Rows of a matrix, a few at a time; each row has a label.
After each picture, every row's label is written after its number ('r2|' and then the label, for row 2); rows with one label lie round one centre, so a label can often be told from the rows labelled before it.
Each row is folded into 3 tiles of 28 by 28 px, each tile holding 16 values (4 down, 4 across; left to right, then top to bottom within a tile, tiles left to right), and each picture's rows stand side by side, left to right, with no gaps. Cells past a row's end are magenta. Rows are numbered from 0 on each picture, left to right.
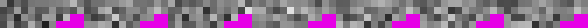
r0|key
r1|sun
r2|key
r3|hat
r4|sun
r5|sun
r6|sun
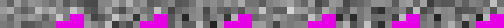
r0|hat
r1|sun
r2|key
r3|hat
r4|key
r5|key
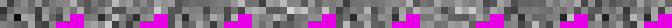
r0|key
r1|sun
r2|key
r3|hat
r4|key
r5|hat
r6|key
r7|key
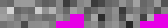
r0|hat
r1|key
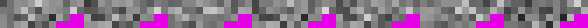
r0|sun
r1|sun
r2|hat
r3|sun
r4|sun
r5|hat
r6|key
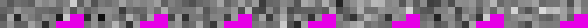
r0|key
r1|key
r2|key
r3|key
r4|sun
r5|key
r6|hat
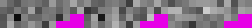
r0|key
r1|key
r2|hat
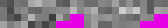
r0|sun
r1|hat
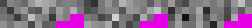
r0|sun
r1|sun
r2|key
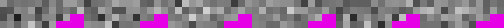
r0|key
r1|sun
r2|hat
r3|hat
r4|key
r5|hat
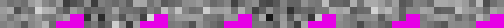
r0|hat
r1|key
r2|hat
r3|key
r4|hat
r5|hat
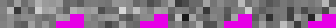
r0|hat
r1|hat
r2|key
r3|key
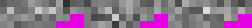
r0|hat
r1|sun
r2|hat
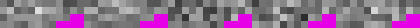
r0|hat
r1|hat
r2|key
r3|sun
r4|hat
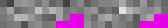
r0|hat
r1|hat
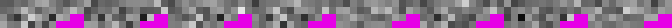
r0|sun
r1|key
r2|sun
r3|sun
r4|hat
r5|sun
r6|key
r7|hat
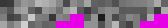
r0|sun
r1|key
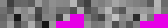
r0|key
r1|sun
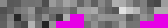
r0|key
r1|hat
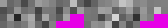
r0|key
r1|sun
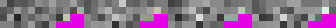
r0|key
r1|sun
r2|sun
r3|sun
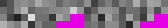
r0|sun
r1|key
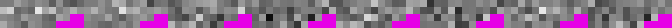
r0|hat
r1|hat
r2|sun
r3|key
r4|sun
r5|key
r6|hat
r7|key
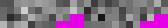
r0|sun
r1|key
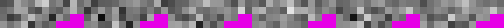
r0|sun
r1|key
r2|sun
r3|hat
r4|sun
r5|sun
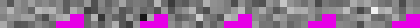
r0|hat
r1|key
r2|sun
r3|hat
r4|hat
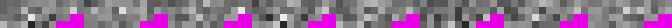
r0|sun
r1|hat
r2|sun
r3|sun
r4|sun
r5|key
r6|sun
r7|hat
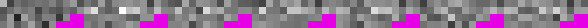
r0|key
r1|hat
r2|hat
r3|hat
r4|hat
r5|sun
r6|hat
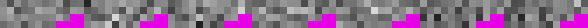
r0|hat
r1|sun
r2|sun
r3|hat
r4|hat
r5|key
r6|key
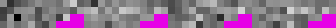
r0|key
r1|hat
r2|sun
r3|hat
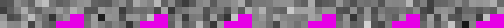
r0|sun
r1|key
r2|key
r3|hat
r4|key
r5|key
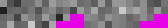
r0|key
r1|hat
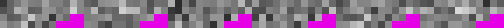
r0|sun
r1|hat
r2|key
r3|key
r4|sun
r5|hat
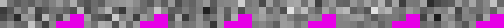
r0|key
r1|sun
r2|key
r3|hat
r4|hat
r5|key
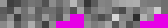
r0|key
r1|sun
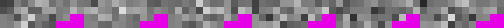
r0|sun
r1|hat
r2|hat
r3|sun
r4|key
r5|sun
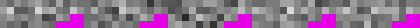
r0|hat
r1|hat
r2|sun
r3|hat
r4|hat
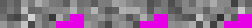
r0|sun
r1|hat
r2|sun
